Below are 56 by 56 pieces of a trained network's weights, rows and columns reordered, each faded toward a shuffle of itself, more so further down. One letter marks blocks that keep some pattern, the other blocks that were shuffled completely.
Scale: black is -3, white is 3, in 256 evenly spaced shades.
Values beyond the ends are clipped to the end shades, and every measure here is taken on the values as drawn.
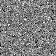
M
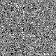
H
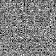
H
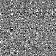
H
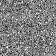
M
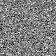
M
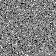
M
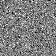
H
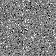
M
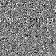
H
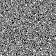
M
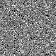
H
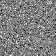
M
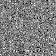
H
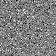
M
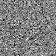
H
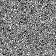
M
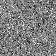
M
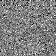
H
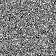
M
